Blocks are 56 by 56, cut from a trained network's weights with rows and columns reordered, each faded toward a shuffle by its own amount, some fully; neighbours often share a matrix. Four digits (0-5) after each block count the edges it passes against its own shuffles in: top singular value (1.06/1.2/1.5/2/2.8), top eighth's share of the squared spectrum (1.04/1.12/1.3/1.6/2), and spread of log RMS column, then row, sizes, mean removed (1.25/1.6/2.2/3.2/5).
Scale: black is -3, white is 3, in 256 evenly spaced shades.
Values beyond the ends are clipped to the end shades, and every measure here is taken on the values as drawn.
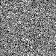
0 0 0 0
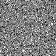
1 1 0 0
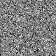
1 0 0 0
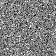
0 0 0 0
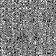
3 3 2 2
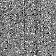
1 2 0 1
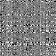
3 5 2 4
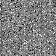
1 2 0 1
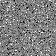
0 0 0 0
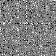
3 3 1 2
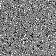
0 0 0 0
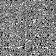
2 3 0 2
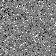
0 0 0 0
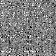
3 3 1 2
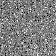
1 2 0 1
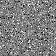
1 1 0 0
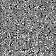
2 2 0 1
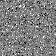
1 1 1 0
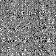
2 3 1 2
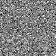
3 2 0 1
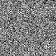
3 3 1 1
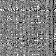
3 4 2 3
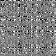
3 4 2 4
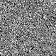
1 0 0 0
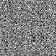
3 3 1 1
